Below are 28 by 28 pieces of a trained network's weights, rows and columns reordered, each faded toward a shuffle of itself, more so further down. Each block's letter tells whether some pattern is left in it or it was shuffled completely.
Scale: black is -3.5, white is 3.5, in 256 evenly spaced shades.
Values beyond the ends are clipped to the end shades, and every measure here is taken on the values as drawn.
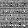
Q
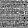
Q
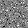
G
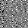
Q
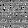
Q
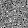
G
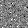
G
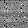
Q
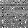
Q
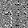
Q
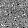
G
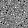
G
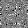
Q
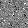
G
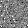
G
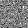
G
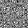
Q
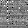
Q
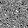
G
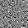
Q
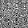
Q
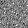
G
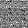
Q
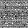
Q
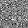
Q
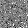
G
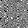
Q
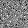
G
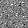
G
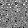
Q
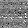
Q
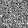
G
